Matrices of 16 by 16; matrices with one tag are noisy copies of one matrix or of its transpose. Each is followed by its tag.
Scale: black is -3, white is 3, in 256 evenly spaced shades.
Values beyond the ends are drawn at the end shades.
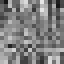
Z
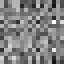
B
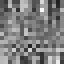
Z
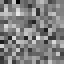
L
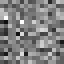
B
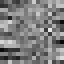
Z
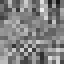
Z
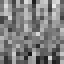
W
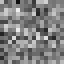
L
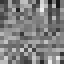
Z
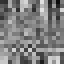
Z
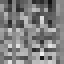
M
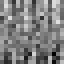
W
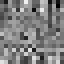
Z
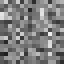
B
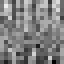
W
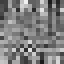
Z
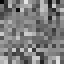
Z
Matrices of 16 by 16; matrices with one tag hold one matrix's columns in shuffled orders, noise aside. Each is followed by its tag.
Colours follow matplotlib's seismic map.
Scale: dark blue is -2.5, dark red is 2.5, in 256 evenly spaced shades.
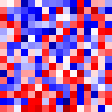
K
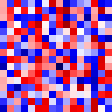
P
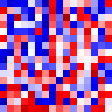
K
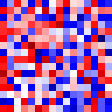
P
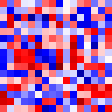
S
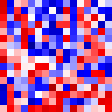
K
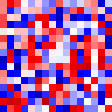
S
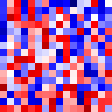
K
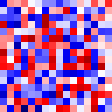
S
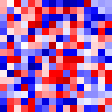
P
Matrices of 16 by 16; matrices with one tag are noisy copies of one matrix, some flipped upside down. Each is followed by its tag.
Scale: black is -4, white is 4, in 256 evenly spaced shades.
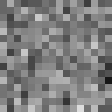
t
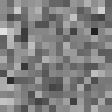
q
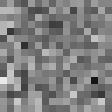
q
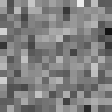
t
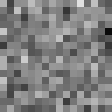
t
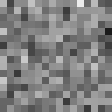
t
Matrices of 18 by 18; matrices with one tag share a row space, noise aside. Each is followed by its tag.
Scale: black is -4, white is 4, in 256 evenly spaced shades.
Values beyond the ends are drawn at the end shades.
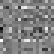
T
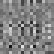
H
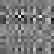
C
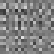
C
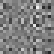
H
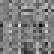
T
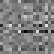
T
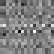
C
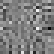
H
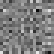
H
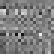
C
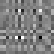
C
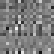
C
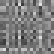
C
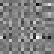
H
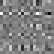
H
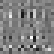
H
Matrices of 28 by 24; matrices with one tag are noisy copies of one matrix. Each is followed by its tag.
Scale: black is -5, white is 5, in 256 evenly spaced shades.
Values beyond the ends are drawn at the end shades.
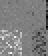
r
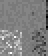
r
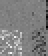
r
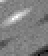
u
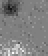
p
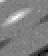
u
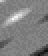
u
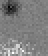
p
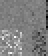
r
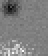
p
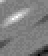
u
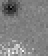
p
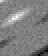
u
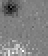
p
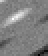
u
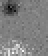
p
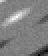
u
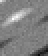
u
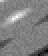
u
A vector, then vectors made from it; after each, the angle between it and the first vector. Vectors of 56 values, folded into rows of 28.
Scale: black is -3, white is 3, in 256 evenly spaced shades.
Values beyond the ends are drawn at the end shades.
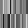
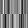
orthogonal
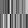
nearly opposite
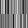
orthogonal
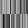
nearly parallel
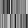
nearly opposite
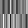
nearly opposite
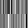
partly opposed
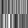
partly opposed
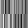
partly opposed
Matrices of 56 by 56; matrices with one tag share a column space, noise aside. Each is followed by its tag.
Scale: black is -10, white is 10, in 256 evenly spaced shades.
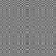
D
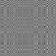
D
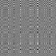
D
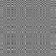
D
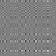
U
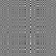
D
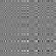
U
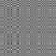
D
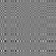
U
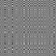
D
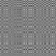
D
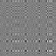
U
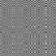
D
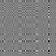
U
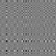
U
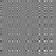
U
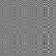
D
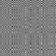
D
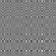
U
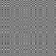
D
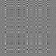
D
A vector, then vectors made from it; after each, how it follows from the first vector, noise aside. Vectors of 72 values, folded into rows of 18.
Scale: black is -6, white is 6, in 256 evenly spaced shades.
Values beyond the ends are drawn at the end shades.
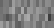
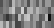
scaled up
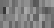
reversed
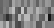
scaled up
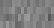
shrunk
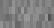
shrunk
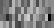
scaled up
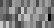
scaled up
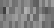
reversed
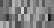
scaled up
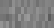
shrunk
